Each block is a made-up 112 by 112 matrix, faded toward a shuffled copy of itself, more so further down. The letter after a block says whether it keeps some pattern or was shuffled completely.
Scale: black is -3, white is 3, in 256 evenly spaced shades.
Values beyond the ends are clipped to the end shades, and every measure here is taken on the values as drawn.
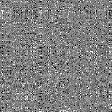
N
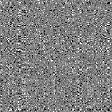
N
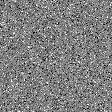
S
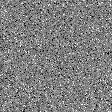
S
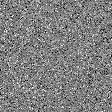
S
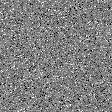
S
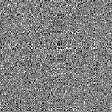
N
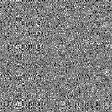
N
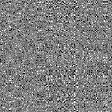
N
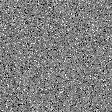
S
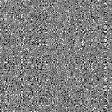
N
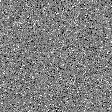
S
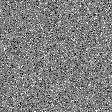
S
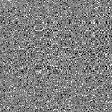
N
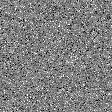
S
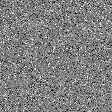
S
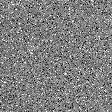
S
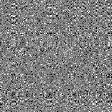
N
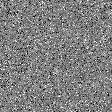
S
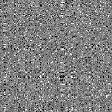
N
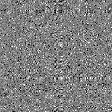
N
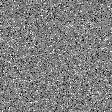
S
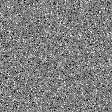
S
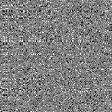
N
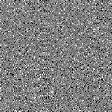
N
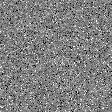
S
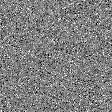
S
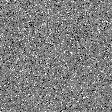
S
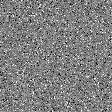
S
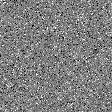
S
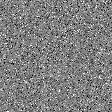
S
